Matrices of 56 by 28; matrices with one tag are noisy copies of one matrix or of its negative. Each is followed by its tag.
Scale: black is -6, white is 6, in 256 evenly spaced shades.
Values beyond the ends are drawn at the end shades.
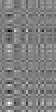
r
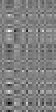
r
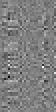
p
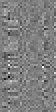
p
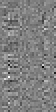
p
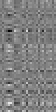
r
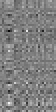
r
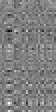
r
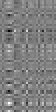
r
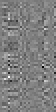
p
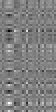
r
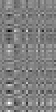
r
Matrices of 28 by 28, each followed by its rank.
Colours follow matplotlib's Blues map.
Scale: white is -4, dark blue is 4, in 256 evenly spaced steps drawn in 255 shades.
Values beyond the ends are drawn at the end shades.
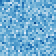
full rank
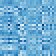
three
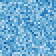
full rank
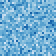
full rank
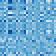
three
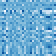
three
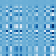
one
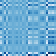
one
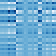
one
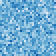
full rank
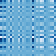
one
